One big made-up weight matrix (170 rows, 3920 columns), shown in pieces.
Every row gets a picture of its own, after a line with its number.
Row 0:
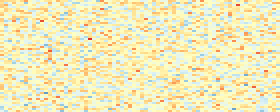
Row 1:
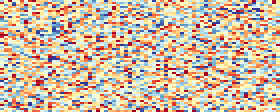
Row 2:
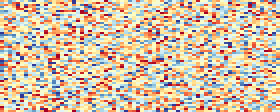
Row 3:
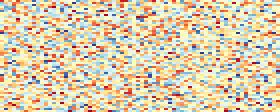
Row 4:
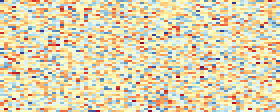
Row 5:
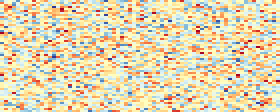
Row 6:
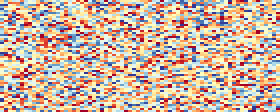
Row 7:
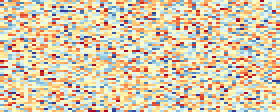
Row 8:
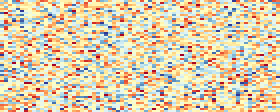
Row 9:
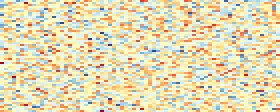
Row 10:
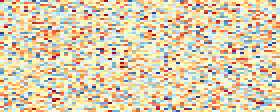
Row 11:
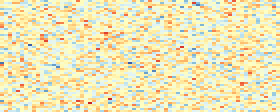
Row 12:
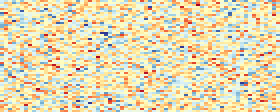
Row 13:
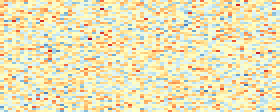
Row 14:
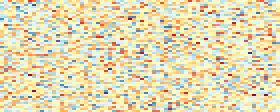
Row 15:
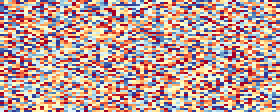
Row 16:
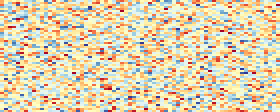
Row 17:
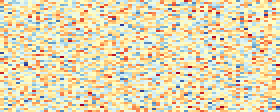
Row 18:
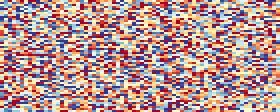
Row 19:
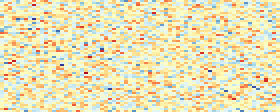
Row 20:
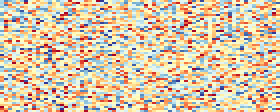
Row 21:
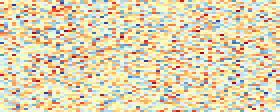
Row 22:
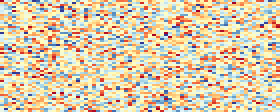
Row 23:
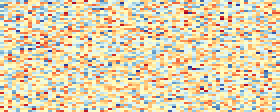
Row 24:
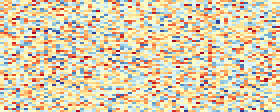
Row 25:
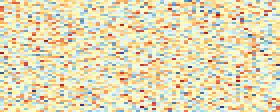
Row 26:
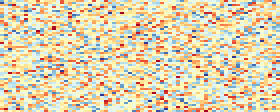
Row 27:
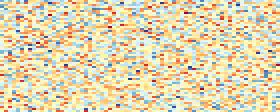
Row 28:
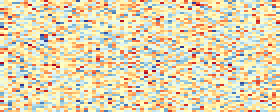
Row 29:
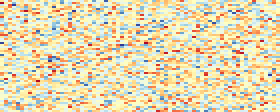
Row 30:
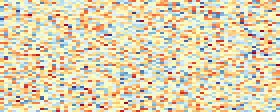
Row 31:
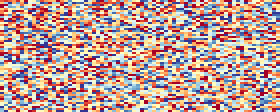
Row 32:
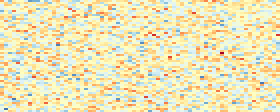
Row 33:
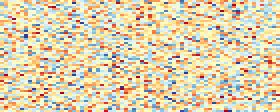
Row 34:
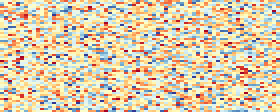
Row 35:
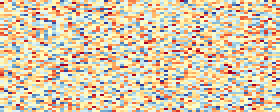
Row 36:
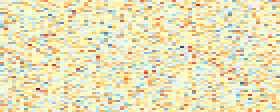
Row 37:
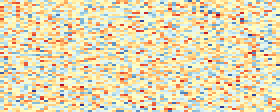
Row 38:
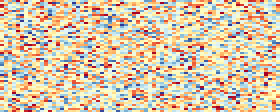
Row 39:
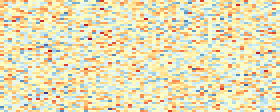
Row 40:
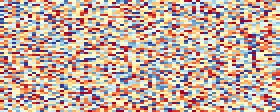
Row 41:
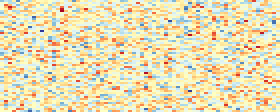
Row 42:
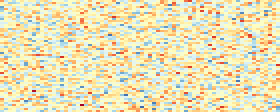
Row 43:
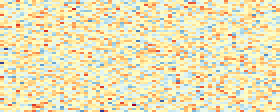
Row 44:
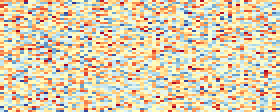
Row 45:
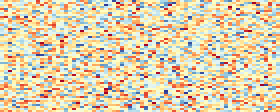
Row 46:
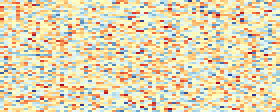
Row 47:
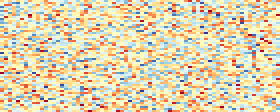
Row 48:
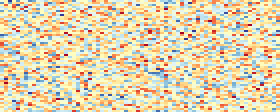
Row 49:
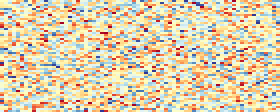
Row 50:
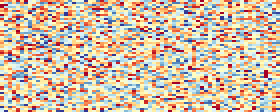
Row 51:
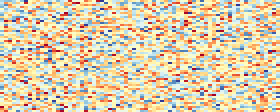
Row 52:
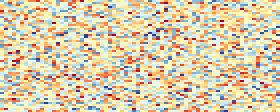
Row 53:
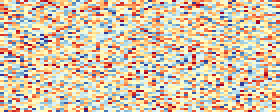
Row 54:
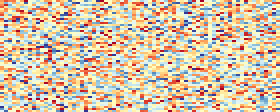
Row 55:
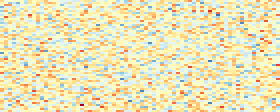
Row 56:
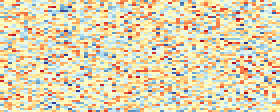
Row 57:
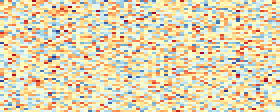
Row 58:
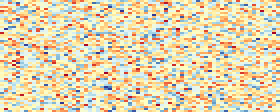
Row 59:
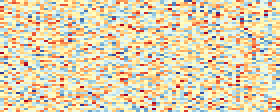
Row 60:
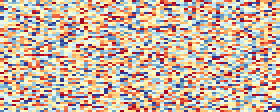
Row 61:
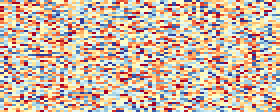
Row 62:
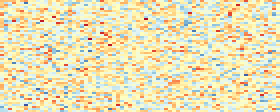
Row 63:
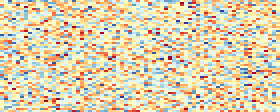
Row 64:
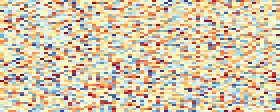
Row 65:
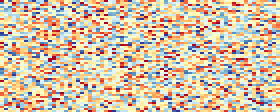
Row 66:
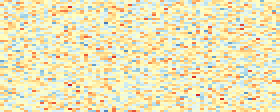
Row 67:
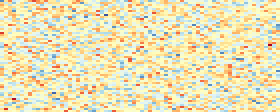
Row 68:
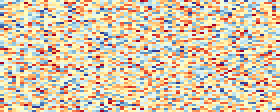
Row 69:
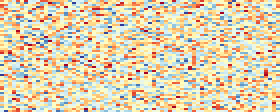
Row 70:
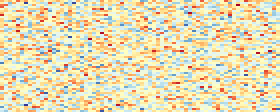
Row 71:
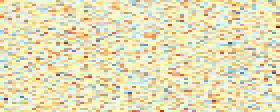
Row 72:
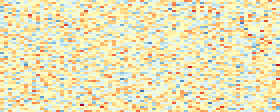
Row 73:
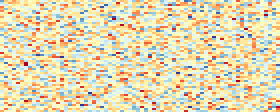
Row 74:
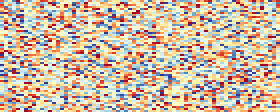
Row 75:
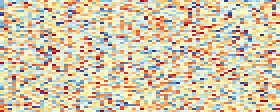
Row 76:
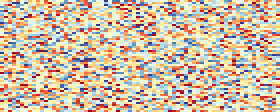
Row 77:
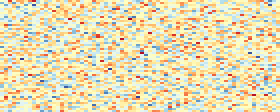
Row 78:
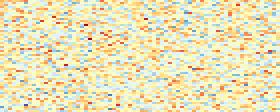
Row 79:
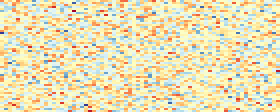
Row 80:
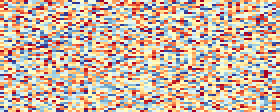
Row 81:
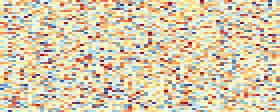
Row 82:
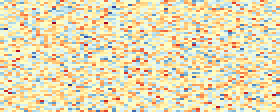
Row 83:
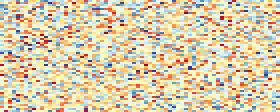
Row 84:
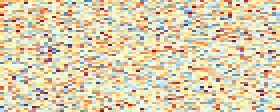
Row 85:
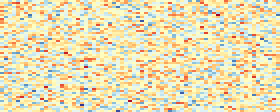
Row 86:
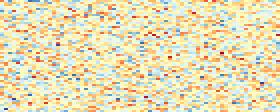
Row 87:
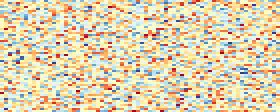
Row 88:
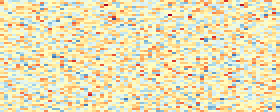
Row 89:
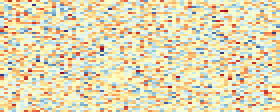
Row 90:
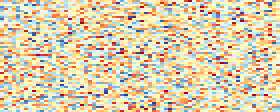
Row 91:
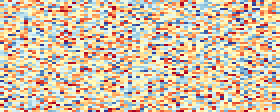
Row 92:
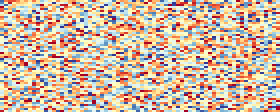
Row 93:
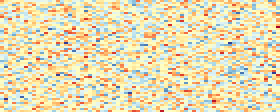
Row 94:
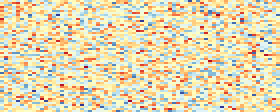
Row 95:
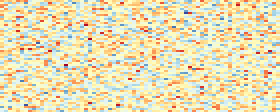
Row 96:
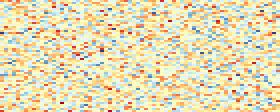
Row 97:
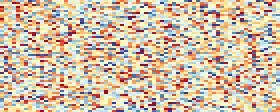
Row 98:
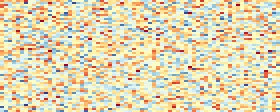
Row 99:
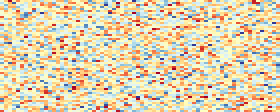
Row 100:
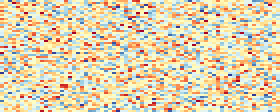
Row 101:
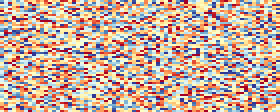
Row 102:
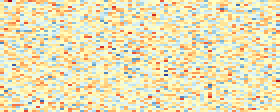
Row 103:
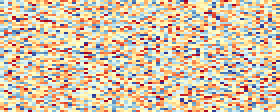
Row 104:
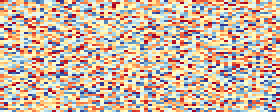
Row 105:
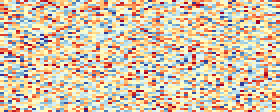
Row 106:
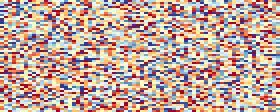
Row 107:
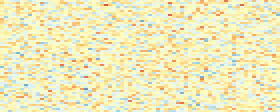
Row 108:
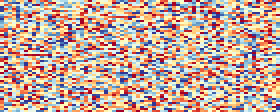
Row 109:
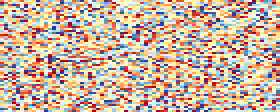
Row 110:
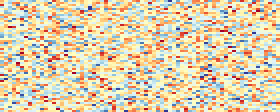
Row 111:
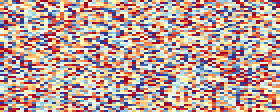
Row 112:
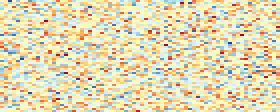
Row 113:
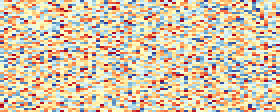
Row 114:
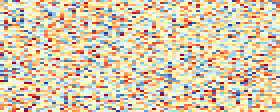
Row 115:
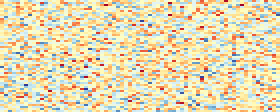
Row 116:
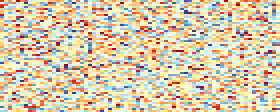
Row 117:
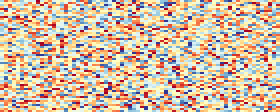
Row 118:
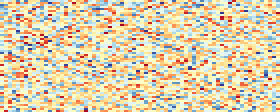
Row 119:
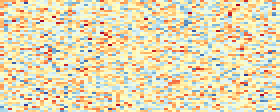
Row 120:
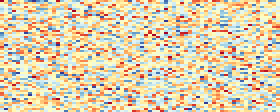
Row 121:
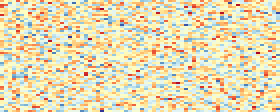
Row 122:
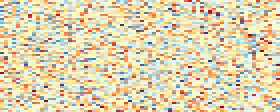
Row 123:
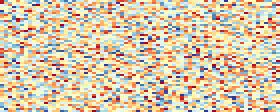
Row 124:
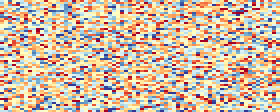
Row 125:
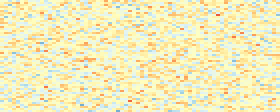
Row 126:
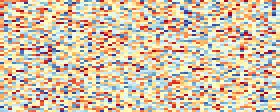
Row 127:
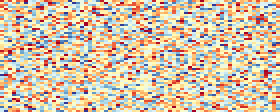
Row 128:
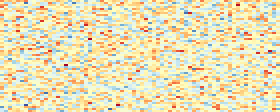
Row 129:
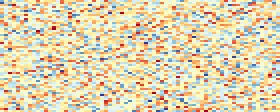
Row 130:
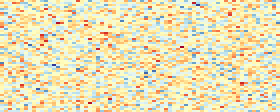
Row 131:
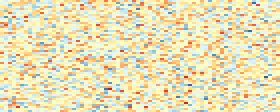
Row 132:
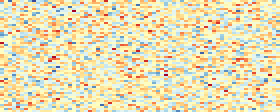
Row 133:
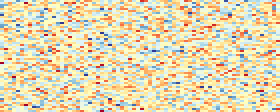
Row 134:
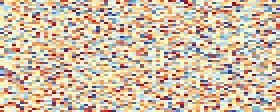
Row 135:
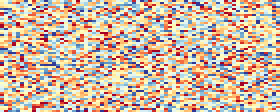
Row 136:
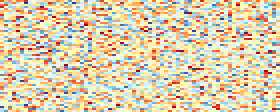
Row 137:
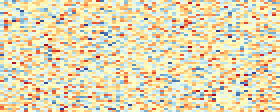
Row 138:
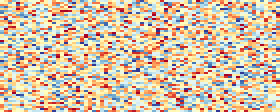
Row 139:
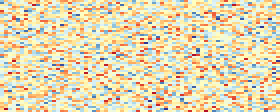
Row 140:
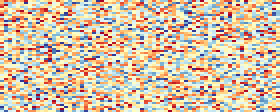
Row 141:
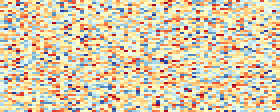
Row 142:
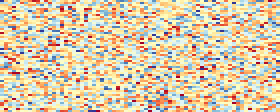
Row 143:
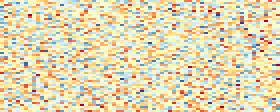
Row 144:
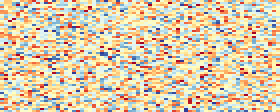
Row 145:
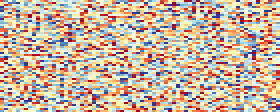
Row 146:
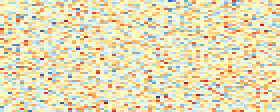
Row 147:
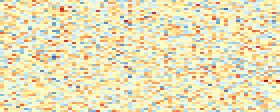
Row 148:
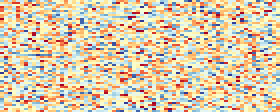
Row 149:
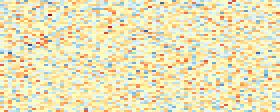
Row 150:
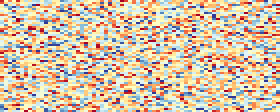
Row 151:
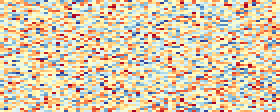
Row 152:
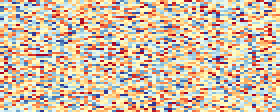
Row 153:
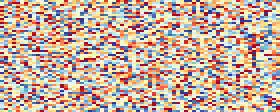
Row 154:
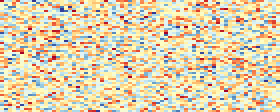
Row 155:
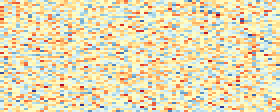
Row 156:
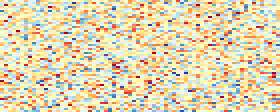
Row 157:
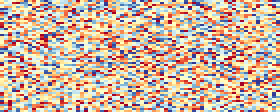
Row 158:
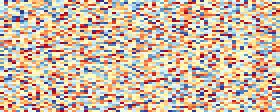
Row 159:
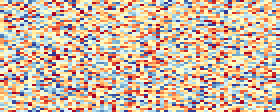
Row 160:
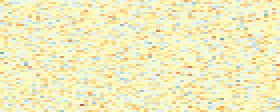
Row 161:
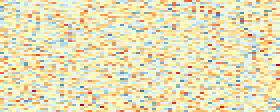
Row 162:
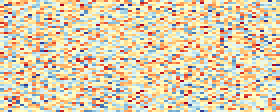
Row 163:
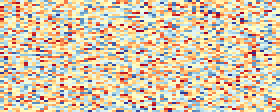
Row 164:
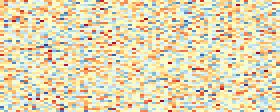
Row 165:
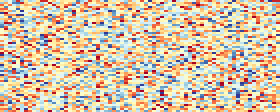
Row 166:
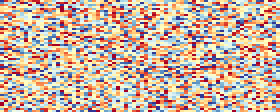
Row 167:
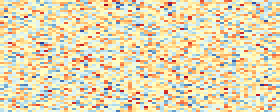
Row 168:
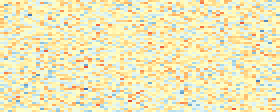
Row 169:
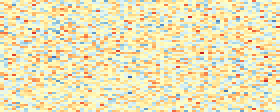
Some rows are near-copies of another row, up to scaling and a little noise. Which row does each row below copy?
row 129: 26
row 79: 3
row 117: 45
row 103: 101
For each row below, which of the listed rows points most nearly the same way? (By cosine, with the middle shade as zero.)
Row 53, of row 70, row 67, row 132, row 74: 74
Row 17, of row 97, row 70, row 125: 70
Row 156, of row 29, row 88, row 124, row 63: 124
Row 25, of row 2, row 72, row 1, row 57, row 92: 92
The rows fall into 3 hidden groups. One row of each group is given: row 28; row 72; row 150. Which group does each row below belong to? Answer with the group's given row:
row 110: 150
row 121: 28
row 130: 28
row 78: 28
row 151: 150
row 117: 72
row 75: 28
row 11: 28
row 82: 150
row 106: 72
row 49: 28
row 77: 72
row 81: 72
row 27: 28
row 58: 150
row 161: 72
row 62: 28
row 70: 28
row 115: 72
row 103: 150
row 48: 150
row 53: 28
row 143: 72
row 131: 72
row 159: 150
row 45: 72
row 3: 150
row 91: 150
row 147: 150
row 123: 150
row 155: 72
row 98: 28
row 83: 28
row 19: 150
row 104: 150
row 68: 28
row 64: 150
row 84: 28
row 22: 150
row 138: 150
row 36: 28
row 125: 72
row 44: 28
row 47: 72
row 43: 28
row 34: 150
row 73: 72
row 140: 28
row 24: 150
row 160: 72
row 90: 72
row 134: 150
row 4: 150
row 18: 72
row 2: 150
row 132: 150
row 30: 72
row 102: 150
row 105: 28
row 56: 150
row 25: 72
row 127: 28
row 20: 28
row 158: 28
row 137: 28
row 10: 150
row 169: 150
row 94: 72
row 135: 28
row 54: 28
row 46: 72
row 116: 28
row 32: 150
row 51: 28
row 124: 150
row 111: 28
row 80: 28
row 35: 150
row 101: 150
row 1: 150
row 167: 72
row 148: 72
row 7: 150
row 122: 72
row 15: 28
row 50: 28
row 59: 72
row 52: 150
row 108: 72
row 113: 150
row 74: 28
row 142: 150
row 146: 150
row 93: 150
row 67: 150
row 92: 72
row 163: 72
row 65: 150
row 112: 150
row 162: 72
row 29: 150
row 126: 28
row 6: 28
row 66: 150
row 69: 28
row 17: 72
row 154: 150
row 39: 28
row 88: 72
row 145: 72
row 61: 72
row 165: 28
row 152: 72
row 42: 72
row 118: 28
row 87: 150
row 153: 72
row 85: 72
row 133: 28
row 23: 28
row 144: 150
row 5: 150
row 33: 150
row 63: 150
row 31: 28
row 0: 28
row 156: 150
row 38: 28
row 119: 28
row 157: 28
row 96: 150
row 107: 72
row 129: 150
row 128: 28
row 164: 28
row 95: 28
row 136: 28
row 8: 28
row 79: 150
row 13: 28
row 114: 28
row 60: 72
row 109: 150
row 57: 150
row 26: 150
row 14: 72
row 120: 150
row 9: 28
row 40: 72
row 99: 72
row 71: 150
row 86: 150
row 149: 28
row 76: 72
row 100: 72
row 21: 150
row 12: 28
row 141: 150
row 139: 150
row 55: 72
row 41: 150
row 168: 72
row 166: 150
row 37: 72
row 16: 150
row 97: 72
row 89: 150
